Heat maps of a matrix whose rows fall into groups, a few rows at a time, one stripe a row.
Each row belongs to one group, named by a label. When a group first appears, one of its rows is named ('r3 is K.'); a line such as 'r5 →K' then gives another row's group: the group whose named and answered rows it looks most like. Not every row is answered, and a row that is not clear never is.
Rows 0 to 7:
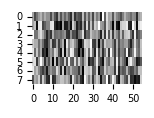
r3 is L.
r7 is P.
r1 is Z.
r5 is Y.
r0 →Z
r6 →L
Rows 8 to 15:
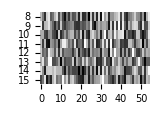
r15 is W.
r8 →Z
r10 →P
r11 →W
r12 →Z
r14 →Z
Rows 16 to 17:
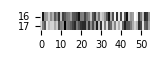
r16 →Z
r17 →Z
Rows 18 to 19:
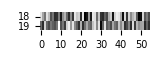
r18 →L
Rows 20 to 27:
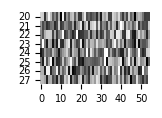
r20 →Y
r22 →Y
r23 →P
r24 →W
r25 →Y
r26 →Z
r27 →P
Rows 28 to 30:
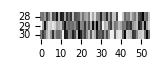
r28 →P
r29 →Z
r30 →Y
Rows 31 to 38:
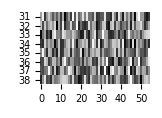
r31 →Y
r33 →W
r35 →P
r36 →W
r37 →Y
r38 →W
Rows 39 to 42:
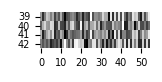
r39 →Z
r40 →P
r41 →Z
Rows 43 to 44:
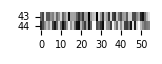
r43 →W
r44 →P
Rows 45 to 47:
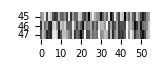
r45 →P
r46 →W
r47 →W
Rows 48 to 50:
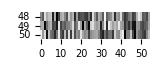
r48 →Y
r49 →P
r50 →P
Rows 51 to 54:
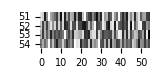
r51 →Y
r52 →Y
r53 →L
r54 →L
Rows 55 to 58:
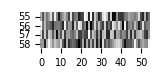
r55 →W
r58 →Z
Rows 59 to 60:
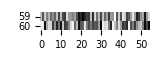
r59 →Z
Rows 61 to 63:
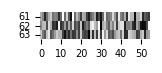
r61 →Y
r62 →P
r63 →Z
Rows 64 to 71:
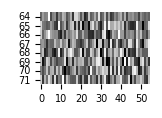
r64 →L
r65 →P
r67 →W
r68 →P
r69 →L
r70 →Z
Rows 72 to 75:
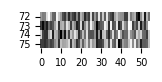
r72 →Z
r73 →W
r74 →Y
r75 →W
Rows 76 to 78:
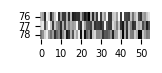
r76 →Z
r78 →L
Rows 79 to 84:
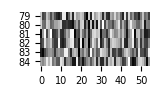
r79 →L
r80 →Z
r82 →P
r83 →W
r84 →Y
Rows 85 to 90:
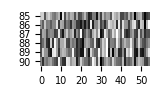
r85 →Y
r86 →Z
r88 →W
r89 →W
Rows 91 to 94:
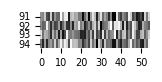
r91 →W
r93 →Z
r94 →W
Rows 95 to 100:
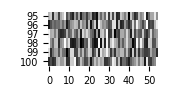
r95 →Z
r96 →W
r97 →L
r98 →Z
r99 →L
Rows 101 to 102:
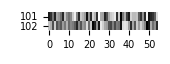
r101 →W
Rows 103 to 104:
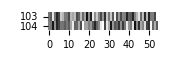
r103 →W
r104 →L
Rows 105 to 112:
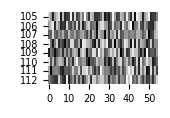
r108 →L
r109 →W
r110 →Y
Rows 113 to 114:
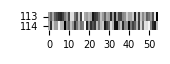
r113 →L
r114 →Y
